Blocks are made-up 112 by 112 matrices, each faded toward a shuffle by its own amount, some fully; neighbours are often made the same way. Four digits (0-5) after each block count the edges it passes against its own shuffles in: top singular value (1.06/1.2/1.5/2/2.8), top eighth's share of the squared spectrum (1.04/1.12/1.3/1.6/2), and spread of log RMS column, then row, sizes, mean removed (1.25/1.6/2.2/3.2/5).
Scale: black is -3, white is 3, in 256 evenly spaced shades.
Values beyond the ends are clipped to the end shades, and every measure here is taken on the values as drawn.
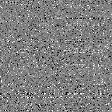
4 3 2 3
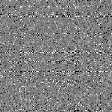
4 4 2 3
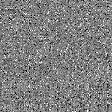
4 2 2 1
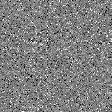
3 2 1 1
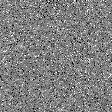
3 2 1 0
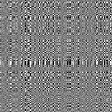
5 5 5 4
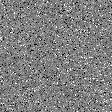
0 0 0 0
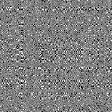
5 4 3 4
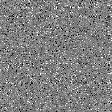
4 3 1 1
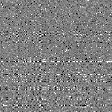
5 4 2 3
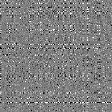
5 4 3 3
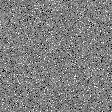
0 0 0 0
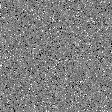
0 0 0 0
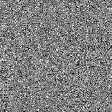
3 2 1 1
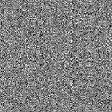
4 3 2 2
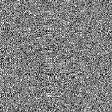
4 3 2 2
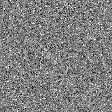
3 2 1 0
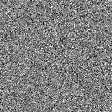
3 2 0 0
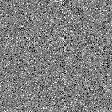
3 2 0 0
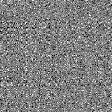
4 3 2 2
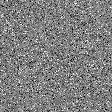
2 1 0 0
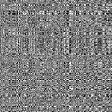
5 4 3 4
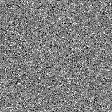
3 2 0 1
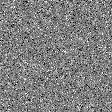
0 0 0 0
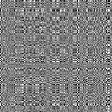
5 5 4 4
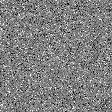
1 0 0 0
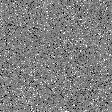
2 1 0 0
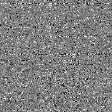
2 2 2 3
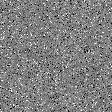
0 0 0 0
